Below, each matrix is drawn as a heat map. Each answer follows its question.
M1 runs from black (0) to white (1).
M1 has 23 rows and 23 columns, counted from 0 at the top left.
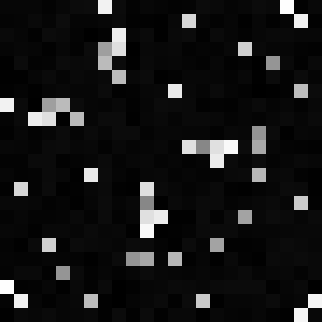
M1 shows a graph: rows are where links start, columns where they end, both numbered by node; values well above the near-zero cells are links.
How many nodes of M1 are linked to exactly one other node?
8
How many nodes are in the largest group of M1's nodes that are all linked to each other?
2
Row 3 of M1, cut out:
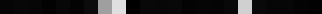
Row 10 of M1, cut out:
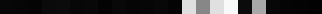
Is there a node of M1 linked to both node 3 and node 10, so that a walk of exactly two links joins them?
no
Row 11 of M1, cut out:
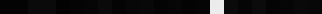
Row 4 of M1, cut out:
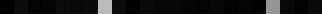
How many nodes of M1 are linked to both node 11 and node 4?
0
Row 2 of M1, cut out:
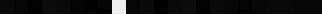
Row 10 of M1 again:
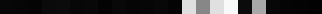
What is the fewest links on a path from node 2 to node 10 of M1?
5
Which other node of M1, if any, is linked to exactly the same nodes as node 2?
node 5
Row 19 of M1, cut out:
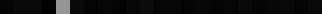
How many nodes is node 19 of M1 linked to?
1
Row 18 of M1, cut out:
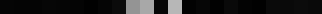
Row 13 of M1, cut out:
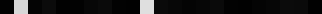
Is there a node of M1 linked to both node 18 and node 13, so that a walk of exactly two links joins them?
yes
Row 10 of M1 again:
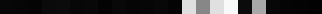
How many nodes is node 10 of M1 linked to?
5
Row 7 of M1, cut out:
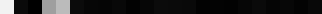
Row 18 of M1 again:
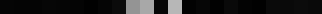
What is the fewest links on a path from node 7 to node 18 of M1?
5
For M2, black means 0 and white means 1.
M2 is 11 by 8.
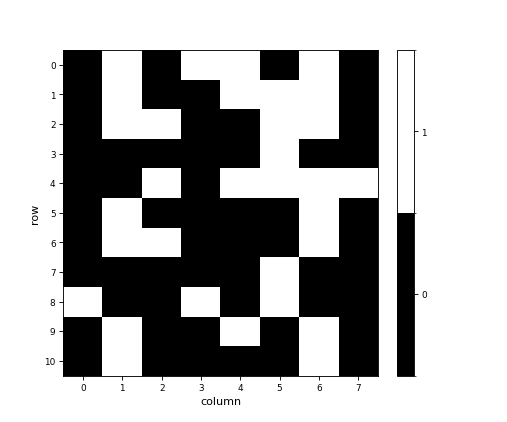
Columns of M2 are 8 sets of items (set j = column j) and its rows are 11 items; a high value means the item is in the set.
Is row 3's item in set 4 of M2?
no
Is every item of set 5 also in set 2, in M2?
no
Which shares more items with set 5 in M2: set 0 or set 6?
set 6
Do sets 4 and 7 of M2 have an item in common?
yes
